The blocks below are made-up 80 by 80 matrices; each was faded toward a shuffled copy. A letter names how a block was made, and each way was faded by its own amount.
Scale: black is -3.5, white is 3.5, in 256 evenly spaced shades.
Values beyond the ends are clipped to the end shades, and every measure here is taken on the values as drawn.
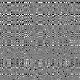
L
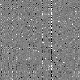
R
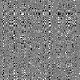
R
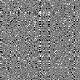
R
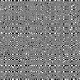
L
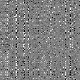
R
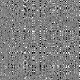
R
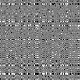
L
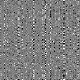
R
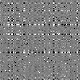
L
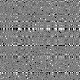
L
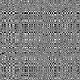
L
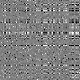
L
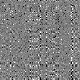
R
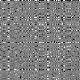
L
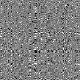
R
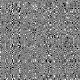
R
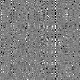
R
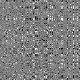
R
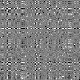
L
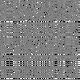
L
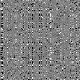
R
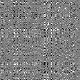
R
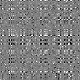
L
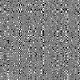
R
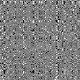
R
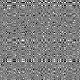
L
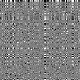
L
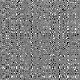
R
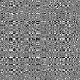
L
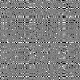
L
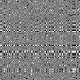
L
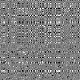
L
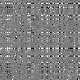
L
